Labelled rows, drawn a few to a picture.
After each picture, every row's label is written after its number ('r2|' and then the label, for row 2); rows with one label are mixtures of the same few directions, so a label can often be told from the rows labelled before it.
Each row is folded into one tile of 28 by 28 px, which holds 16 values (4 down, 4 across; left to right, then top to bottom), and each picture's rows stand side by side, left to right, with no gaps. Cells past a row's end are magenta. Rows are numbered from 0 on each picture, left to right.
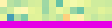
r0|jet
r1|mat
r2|jet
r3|jet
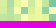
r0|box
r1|box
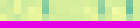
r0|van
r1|mat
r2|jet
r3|mat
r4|mat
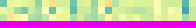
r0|jet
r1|box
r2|mat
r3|box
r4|jet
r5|mat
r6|mat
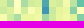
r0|van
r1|mat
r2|box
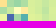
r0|jet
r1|mat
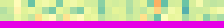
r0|mat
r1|jet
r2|jet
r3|mat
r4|mat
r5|van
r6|mat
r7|jet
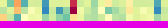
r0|van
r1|mat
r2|mat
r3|box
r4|mat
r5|mat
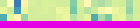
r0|van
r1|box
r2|mat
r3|jet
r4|mat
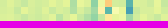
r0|box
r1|box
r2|van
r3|box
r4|mat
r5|van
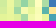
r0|box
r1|box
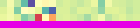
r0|box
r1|jet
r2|box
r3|van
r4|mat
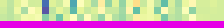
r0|box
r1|mat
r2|van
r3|van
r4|box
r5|box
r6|box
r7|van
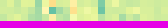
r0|van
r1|box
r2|mat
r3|mat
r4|jet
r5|mat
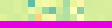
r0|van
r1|jet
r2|box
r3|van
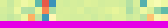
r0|box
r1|van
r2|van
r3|jet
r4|mat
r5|jet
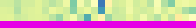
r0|mat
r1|box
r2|van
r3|van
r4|mat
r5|van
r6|jet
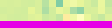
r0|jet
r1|mat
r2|jet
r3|van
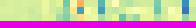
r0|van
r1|mat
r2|box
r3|mat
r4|jet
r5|mat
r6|mat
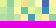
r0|box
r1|van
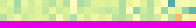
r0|van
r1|box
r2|van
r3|jet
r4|box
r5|box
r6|jet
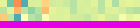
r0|van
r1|mat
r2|mat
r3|van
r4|jet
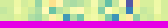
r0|mat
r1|box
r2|jet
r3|box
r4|van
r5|mat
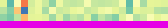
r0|box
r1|box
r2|jet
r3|jet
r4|van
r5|jet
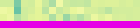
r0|mat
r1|box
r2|jet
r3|jet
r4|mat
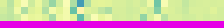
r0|box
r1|box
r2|box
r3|jet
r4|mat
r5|van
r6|mat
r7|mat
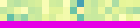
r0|jet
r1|mat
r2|box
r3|box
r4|jet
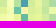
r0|box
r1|box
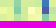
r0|mat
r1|mat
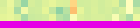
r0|box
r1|box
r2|mat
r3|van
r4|van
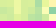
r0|mat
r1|box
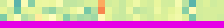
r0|van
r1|jet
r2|jet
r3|mat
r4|box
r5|mat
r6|box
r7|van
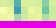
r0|mat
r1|mat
